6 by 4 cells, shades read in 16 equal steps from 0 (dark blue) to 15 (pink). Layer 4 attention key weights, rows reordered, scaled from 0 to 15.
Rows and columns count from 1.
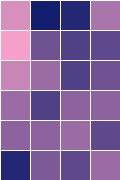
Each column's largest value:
15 9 9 10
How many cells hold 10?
1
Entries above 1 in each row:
2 4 4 4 4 3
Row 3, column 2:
9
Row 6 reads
1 7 5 9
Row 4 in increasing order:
4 8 8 9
